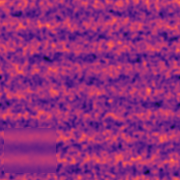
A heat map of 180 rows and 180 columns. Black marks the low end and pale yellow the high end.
Calmest part: bottom left. Stripes: horizontal, repeating 8 times. Slope: none. Histogram: bell-shaped. Odd patch: calmer, in the bottom left. Odd rows or columns: none.
